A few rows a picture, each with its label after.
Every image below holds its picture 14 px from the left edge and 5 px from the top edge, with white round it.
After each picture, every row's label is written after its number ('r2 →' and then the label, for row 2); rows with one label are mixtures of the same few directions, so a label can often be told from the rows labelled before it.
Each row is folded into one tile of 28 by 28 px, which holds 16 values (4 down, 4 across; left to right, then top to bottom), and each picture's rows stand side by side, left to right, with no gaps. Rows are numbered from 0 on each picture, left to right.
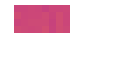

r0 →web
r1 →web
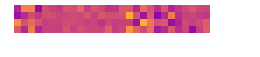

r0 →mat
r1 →mat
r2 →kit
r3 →mat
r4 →web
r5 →web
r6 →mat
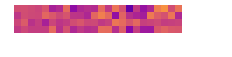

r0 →web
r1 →mat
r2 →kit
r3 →web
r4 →kit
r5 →kit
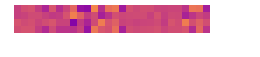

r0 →mat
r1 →kit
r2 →mat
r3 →mat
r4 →kit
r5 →web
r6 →mat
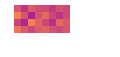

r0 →web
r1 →web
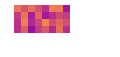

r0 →web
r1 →mat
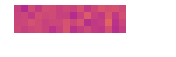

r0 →kit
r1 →mat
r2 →web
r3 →web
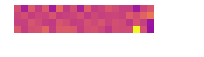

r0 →kit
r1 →kit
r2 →kit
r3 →mat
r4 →mat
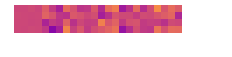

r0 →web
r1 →mat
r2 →mat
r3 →mat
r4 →kit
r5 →kit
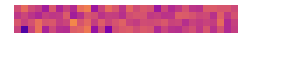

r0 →mat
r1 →kit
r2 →mat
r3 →mat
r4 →kit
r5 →kit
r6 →mat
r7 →web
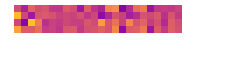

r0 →web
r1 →mat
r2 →kit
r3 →mat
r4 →mat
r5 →web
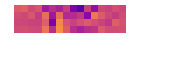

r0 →kit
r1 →web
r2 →kit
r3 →web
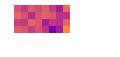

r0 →web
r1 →mat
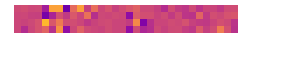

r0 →mat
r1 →mat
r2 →kit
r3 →kit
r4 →web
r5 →kit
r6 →web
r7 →mat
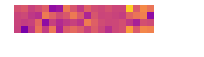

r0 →mat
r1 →mat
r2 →web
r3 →mat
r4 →kit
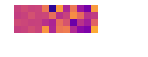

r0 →web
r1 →kit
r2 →mat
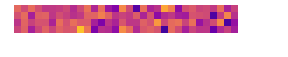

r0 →web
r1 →web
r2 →mat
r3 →mat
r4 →kit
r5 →mat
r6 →web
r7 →web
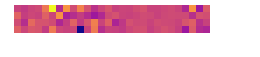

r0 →web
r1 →kit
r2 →mat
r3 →web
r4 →mat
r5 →mat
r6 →kit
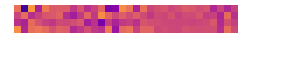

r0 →kit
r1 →kit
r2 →web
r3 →mat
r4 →kit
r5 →kit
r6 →kit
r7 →web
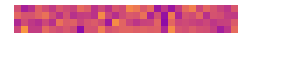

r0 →mat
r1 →web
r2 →mat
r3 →web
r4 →kit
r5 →web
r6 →kit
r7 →mat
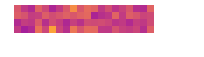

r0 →mat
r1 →mat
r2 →kit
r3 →web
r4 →mat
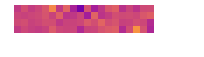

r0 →kit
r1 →kit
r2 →kit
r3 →mat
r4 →mat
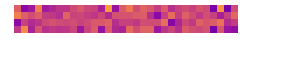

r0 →mat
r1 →kit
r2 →mat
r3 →kit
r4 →kit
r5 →web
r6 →web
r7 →kit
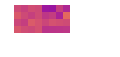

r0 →web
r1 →kit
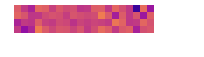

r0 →mat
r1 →kit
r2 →mat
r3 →web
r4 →kit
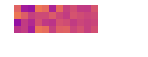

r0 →mat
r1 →kit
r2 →mat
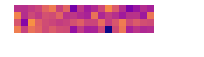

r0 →web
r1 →kit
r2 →kit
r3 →mat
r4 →kit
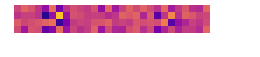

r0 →mat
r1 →web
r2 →mat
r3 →kit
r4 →web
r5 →web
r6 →mat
